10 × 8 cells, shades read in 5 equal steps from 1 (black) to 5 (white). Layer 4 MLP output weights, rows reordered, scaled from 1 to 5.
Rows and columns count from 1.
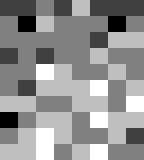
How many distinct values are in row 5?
3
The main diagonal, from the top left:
2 1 3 3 3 5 3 4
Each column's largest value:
4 4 5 4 4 5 4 5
